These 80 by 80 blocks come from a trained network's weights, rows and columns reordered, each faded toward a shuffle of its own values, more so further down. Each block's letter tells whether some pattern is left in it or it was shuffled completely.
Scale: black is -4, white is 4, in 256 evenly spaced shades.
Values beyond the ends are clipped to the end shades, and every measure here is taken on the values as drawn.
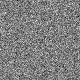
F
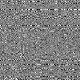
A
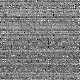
A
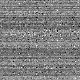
A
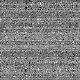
A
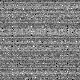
A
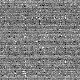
A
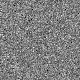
F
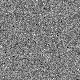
F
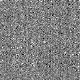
A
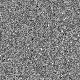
F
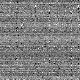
A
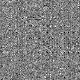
A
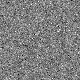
F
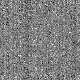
A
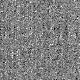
A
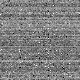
A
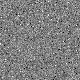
F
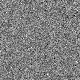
F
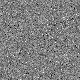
F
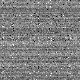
A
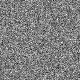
F
